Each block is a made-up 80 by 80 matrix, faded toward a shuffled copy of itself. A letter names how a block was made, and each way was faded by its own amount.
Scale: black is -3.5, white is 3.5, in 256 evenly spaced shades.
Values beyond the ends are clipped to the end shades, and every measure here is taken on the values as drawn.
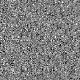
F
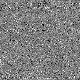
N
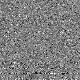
N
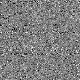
N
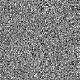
F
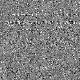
N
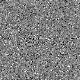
N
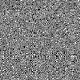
F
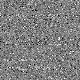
N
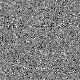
N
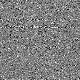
N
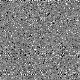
N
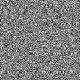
F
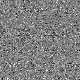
N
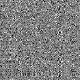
F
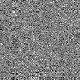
F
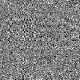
F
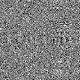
F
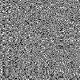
F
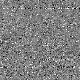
N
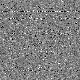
N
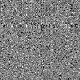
F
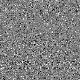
N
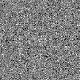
F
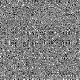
F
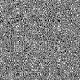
F
